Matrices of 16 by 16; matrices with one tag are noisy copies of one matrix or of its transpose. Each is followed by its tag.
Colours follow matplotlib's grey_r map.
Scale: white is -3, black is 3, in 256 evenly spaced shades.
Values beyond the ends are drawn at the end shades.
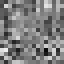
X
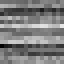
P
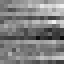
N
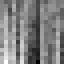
N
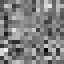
X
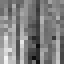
N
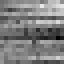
N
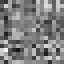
X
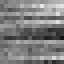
N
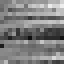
N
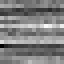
P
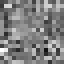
X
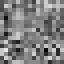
X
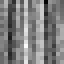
P
